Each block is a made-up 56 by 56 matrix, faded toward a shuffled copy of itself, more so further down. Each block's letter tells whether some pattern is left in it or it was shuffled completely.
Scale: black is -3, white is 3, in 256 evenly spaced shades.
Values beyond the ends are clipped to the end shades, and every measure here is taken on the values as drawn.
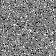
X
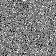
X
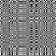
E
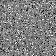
X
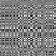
E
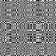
E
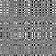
E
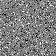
X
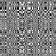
E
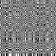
E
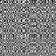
E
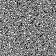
X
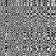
E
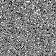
X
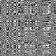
E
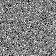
X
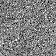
X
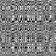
E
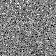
X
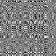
E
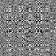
E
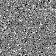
X
